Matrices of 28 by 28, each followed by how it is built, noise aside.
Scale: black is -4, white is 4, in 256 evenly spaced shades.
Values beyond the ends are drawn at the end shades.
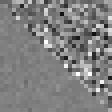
upper triangular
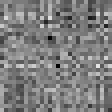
low rank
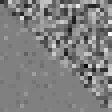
upper triangular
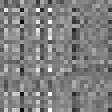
low rank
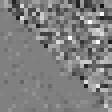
upper triangular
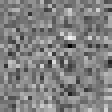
low rank
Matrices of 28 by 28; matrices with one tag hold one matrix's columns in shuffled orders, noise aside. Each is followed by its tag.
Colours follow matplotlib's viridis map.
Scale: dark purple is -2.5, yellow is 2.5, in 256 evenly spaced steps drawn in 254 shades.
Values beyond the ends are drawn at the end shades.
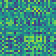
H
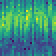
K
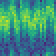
K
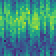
K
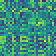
H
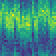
K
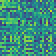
H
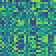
H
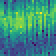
K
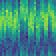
K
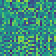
H
